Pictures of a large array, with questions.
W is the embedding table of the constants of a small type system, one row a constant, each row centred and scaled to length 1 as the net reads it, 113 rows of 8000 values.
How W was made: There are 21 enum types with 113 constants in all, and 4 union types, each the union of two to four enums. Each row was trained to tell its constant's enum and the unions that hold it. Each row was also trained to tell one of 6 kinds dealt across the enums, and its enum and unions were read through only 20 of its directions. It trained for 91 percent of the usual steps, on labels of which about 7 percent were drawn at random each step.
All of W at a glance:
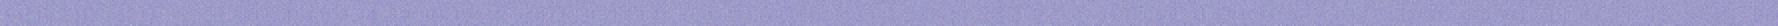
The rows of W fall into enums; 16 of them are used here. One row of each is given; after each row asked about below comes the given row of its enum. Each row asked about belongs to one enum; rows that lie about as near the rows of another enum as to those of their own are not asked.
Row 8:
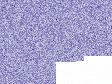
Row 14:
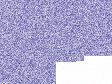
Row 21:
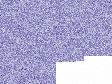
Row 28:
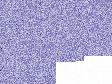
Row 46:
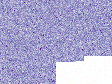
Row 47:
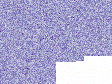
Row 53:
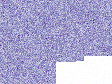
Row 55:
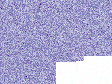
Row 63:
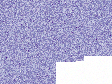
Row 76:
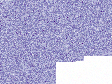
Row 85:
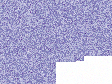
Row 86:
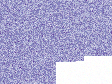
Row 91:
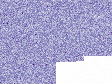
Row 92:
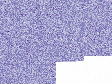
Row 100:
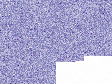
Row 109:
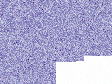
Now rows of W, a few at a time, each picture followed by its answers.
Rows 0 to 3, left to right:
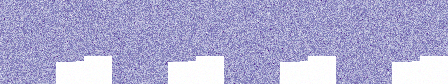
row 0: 76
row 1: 92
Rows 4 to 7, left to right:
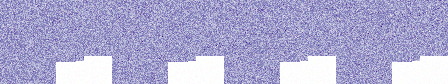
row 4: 86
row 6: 8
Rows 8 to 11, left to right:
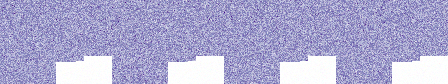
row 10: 8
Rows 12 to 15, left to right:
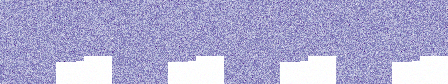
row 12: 91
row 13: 53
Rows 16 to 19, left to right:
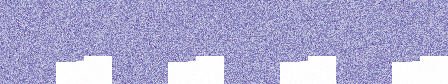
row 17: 55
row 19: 91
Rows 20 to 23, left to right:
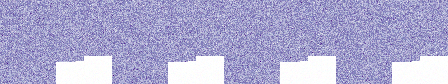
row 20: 53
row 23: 86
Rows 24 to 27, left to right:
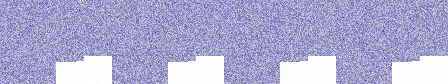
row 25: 55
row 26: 86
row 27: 76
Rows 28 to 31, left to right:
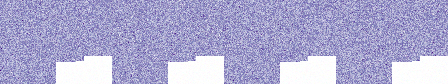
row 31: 28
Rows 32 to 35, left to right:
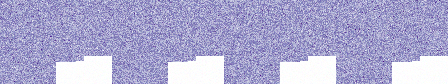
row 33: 92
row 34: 47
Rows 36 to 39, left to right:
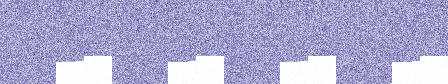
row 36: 92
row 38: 53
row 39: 55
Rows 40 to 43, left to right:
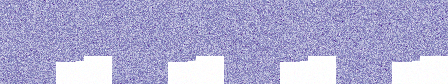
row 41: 63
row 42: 46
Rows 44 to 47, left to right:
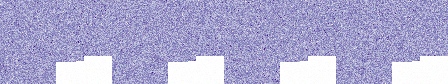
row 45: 91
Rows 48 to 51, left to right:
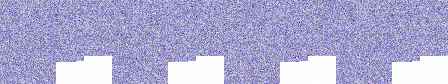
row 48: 85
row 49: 53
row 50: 28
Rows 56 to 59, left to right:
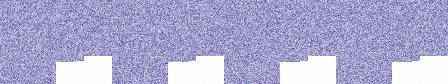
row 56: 28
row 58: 8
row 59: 47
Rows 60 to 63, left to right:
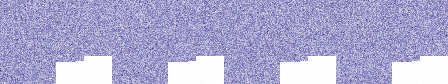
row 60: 86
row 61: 85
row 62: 55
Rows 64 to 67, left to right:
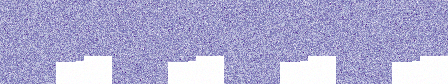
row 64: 53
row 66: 28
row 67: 85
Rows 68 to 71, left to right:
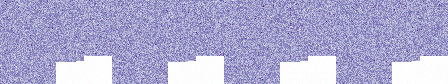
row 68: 85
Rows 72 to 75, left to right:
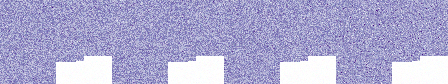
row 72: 8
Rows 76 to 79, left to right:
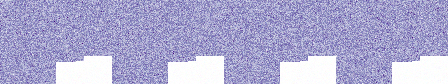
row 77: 91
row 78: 47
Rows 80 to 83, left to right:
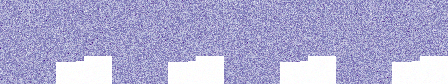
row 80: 85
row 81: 55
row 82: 47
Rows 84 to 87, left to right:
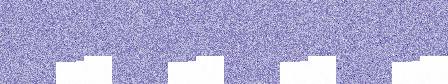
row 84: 8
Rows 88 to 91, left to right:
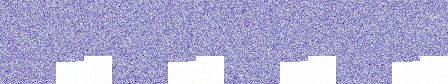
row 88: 53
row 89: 91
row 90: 28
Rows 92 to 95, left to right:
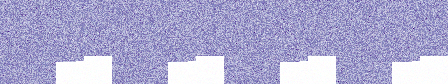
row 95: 76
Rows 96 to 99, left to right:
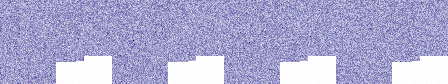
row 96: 85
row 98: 8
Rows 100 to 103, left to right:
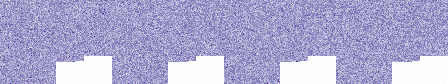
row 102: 55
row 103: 47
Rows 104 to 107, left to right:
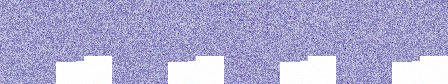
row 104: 109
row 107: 28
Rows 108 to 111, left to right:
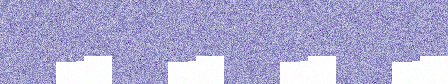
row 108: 109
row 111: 47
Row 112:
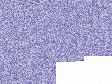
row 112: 91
